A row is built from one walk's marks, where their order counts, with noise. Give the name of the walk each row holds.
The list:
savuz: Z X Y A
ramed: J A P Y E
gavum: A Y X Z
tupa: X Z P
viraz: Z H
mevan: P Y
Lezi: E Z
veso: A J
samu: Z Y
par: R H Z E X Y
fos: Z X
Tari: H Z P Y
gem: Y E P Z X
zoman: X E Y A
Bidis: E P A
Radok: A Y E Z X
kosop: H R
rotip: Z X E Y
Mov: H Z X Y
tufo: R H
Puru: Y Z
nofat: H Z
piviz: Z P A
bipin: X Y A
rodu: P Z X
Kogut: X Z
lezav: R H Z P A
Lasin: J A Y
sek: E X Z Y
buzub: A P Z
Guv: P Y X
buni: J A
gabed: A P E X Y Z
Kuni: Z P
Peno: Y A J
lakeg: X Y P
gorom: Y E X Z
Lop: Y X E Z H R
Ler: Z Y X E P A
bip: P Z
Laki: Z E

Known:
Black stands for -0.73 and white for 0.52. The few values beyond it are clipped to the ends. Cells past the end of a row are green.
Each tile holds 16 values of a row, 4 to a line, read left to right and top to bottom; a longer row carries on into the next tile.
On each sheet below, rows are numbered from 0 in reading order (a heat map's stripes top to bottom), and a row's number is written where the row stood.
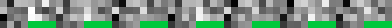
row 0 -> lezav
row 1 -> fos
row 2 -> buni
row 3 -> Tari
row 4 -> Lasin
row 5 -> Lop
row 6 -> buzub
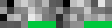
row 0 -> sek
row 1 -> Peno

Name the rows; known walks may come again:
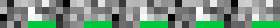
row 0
par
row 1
Peno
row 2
Tari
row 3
lezav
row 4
Lop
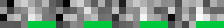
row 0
sek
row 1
Bidis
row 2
rotip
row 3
nofat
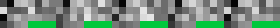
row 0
buni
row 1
Puru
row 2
Lezi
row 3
gavum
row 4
Lasin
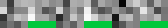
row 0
fos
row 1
viraz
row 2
buzub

